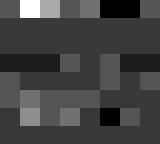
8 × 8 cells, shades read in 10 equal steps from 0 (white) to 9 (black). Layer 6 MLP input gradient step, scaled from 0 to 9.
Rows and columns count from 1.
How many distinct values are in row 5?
2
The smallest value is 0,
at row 1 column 2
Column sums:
54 45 51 51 53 58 58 55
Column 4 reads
6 7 7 6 7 6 5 7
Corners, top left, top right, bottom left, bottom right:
6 6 7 7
